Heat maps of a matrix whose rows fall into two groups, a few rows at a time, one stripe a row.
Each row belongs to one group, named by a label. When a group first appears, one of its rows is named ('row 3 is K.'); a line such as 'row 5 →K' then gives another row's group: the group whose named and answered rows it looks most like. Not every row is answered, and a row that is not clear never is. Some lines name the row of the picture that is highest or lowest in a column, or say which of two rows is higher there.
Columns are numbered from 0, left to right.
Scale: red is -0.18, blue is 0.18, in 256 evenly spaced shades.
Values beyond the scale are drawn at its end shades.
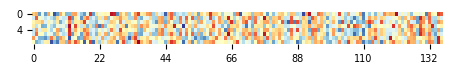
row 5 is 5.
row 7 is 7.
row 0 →7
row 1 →5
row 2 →5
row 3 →7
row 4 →5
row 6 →7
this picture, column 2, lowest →2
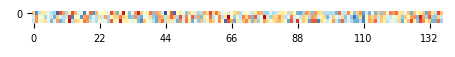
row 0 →7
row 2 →5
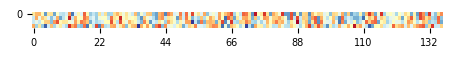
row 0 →5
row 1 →5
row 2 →5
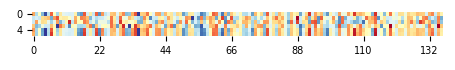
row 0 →7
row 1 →5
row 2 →5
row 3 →7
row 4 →7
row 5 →7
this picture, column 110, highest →2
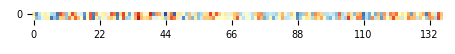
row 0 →7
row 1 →7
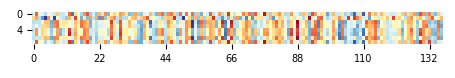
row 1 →7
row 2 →5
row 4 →5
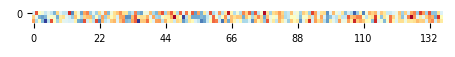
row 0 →5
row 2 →7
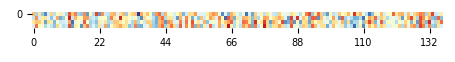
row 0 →7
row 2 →5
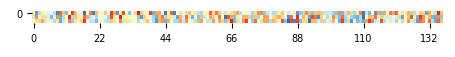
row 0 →7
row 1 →5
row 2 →5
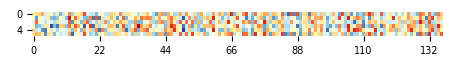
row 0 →5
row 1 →7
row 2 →5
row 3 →7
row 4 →7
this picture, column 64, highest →0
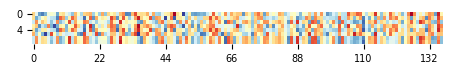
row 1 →7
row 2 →5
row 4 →7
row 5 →7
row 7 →5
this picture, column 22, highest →5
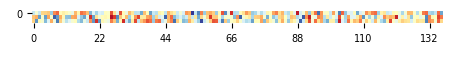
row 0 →5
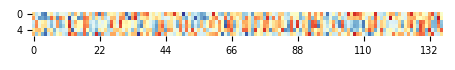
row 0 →7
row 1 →7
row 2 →5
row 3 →5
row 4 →5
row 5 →7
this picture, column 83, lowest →4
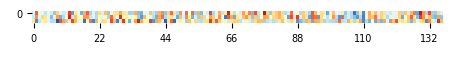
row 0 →5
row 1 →5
